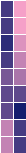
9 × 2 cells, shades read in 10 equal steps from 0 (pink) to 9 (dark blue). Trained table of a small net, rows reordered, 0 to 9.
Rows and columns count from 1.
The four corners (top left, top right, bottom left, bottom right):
7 0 2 7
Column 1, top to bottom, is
7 7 8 7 5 6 6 2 2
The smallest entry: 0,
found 2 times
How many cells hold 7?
5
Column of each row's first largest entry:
1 1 1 1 1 1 2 2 2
